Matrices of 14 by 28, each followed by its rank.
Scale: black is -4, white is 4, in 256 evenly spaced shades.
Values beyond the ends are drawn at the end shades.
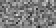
full rank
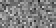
full rank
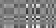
one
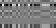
one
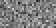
full rank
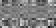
two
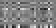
two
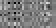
two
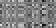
two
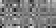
two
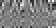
two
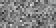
full rank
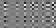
one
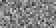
full rank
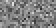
full rank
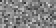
full rank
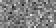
full rank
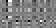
two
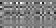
two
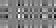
one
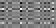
one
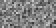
full rank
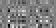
two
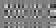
one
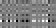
one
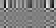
one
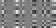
one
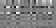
two
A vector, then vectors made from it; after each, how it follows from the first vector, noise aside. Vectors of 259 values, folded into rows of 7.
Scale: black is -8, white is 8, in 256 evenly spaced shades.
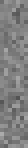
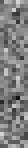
scaled up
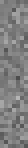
negated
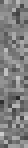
scaled up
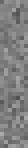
copied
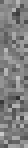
scaled up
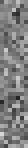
scaled up
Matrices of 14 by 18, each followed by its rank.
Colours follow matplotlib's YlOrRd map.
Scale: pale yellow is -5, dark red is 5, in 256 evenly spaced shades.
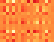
two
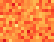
full rank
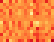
three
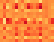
two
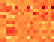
three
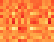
three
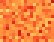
full rank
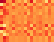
two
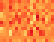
three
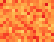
full rank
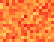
full rank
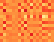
two
